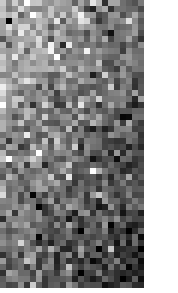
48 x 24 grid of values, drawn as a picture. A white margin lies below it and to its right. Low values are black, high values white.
Neither half mirrors the other. The bottom right is the ninth with the lowest average. There is an overall slope up to the top left. The ninth with the highest average is the top left. There are no regular stripes.
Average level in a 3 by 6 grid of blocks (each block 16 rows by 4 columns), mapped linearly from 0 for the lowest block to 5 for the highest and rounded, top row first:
554433 | 443221 | 322110
